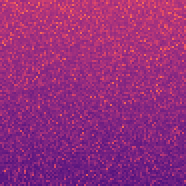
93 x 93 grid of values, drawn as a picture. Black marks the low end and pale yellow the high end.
Stripes: none. Slope: up to the top. Grain: fine. Odd rows or columns: none. Average level on the scale: 40%.
